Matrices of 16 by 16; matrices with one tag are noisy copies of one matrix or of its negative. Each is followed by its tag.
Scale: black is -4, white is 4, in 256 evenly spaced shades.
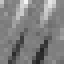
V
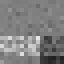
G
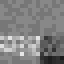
G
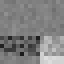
G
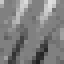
V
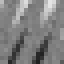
V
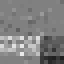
G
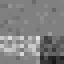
G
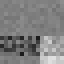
G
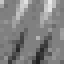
V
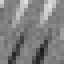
V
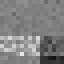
G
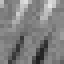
V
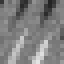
V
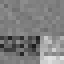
G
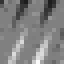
V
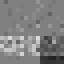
G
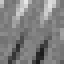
V
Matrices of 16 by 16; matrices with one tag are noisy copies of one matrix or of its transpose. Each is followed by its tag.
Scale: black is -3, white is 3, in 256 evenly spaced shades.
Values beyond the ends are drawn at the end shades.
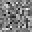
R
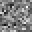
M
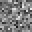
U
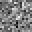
U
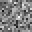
U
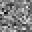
M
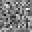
R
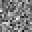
U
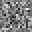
R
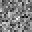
U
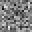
R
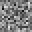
R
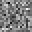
R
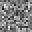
R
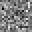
R
